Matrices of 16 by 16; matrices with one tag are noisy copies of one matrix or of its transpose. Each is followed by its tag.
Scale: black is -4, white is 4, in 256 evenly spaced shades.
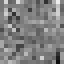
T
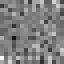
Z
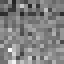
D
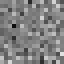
Z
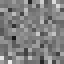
Z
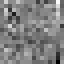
T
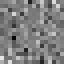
Z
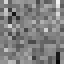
T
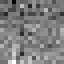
D
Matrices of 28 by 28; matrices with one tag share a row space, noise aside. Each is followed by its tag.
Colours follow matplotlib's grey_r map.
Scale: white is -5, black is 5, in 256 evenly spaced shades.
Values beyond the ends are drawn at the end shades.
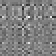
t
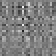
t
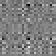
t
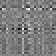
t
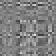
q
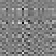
t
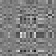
q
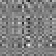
t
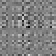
t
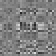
q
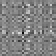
t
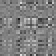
q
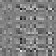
q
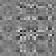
q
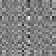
t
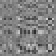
q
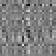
t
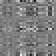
q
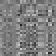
q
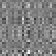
t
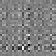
t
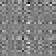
t
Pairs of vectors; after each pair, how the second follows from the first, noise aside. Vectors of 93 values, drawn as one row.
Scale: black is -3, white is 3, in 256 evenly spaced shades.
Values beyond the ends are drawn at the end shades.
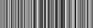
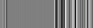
partly zeroed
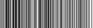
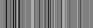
partly zeroed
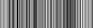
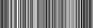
negated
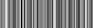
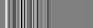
partly zeroed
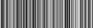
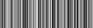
wrapped around
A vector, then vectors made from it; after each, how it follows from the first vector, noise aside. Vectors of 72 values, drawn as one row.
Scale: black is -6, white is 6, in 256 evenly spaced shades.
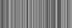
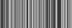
scaled up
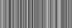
negated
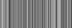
negated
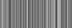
negated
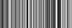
scaled up
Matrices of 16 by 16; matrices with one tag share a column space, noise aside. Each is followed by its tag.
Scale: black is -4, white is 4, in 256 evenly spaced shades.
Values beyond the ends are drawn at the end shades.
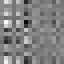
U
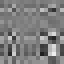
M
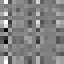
U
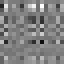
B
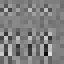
M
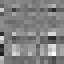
M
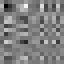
B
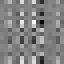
U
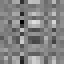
U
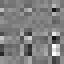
M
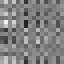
U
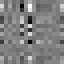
B
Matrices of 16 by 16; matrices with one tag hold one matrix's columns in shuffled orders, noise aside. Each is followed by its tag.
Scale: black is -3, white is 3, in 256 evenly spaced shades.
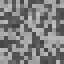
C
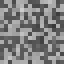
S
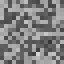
S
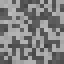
C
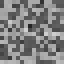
S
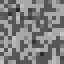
C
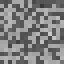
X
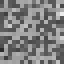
S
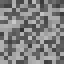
X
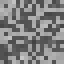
S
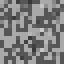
C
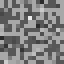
S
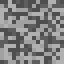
X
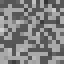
X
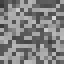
X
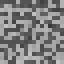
X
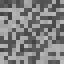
X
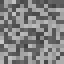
X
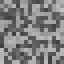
C
